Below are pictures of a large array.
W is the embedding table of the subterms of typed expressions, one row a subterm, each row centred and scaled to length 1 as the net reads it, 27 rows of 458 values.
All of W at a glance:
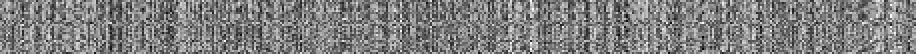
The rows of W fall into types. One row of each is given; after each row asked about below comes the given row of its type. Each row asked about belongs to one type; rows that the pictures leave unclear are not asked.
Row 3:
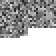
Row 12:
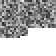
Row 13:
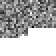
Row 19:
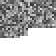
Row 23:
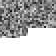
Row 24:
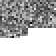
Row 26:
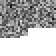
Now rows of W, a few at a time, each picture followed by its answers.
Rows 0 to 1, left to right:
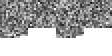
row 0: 24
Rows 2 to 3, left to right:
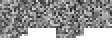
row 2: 3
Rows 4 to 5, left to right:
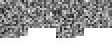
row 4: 19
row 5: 13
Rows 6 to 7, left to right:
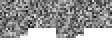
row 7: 3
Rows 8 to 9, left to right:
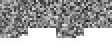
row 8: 3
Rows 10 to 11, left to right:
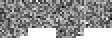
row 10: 23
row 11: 19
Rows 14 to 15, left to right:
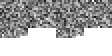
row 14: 23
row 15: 23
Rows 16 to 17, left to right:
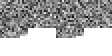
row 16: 26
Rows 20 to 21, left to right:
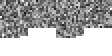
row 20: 13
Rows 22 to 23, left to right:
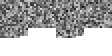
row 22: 19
